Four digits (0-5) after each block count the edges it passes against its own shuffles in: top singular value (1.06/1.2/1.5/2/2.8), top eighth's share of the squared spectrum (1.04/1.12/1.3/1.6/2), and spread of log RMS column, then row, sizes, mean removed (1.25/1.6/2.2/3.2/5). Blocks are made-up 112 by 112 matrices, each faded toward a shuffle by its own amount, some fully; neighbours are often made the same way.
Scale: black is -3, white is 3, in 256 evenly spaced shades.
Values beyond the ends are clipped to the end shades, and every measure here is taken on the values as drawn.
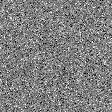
1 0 0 0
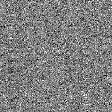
3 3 1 1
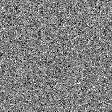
3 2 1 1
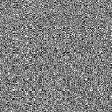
4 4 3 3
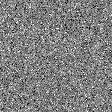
1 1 0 0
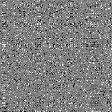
4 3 2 2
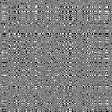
5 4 3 4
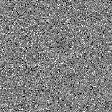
4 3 1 1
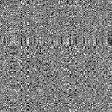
5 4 3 3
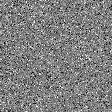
2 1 0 0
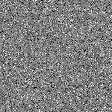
3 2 0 0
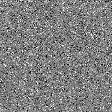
3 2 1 1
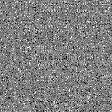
4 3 1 2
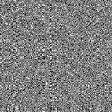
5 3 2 3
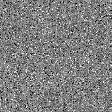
3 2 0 0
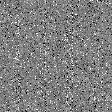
1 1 2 0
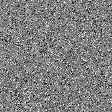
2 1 0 0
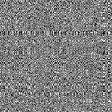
5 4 3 3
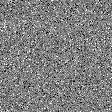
2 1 0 0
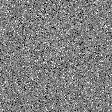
2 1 0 0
